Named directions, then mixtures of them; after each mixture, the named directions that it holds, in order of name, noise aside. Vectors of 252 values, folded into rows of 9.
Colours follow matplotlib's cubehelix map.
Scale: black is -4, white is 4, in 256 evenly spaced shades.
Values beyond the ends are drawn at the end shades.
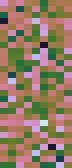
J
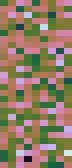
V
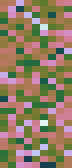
J, V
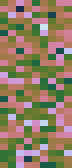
J, V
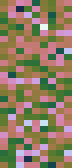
J, V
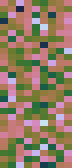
J, V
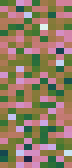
V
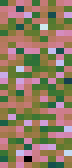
V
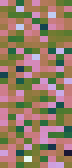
V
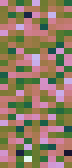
V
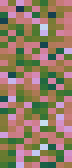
J, V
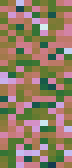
J, V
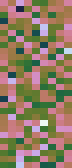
J, V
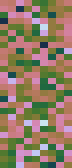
J, V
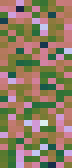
J, V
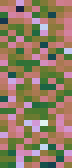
J, V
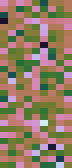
J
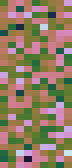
V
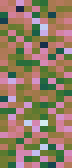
J, V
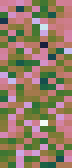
J, V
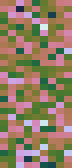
J, V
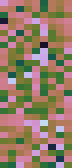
J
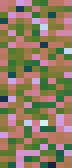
J, V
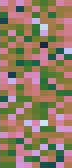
J, V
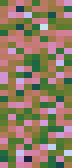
V
